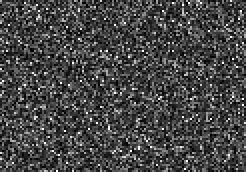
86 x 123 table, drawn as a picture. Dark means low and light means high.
There are no regular stripes. There is no seam. Most values sit low, with a long tail of high ones. Neither half mirrors the other. There is no overall slope. The grain is fine, like static. Overall the values sit about 30% of the way up the scale. No row or column stands out.
